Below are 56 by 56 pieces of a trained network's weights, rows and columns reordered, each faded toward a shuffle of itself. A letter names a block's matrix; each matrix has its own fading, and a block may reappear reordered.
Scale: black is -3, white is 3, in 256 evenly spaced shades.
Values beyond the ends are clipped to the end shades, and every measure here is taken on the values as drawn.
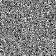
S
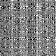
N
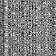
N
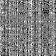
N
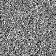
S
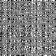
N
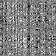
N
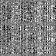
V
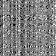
N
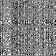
N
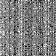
N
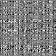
N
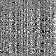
V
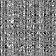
V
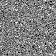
S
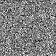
S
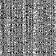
V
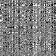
V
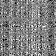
V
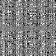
N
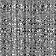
N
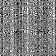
N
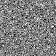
S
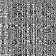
V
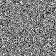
S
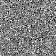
S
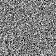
S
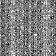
V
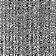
V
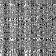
V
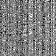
V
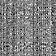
N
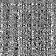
V
